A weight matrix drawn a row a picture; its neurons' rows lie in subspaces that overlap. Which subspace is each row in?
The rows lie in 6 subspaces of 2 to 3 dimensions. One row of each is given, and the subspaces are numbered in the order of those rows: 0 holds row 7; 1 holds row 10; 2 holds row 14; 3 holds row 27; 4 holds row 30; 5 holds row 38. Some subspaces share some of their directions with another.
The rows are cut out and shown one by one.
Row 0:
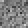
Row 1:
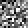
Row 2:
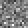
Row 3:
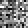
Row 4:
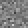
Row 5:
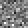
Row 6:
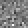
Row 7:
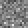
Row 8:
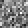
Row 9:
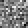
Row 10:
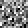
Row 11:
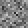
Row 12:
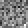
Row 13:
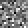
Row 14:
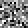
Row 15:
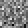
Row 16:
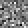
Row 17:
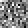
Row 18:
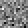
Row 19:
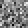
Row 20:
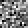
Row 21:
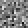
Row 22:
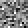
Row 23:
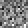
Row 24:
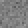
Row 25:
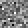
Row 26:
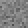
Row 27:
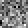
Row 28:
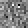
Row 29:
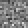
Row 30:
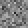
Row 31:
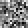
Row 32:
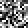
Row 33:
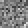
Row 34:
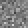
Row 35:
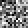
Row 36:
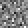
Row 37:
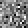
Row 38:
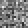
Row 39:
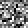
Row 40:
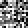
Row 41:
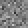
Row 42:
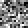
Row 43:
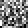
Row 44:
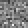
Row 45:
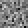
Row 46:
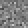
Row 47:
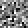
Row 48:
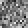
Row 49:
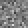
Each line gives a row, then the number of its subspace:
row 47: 5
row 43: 3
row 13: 5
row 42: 1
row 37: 0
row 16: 2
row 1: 2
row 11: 4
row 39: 3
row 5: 0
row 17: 0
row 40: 5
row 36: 4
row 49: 3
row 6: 5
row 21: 5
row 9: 3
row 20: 3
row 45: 4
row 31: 4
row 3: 5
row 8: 1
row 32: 4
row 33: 3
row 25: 0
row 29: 4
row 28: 0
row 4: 0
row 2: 0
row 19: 1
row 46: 2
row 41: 4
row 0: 1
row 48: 0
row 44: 4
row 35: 2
